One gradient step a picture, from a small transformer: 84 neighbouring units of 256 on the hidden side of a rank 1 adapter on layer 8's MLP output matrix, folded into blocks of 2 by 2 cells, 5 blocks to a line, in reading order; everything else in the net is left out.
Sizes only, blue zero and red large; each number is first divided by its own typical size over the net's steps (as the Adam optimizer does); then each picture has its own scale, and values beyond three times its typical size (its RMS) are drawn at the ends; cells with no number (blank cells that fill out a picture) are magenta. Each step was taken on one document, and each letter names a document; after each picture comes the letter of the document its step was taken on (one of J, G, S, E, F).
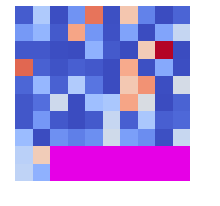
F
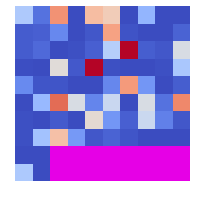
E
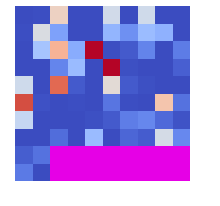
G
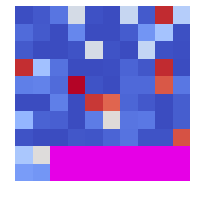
F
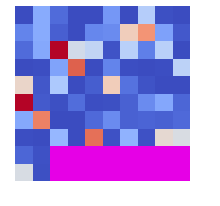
G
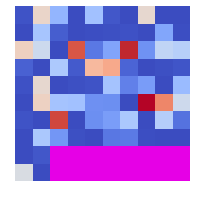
E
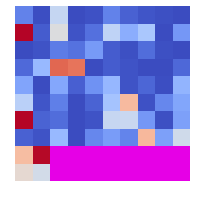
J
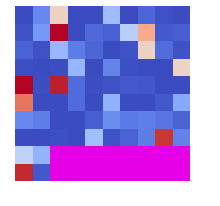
G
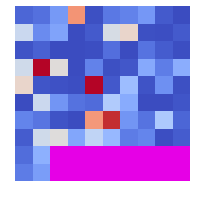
J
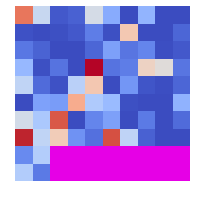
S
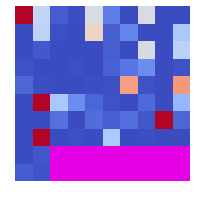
E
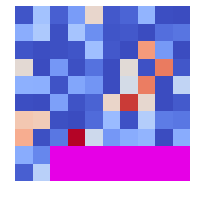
F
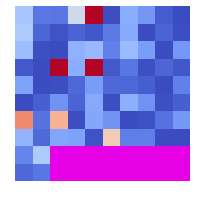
S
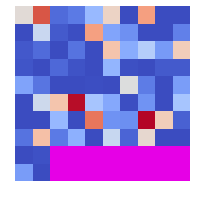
E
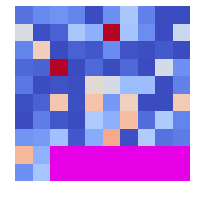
J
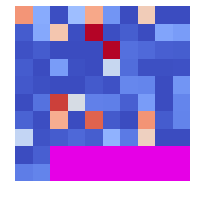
E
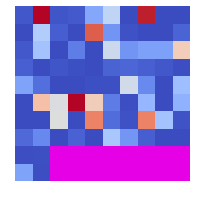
E
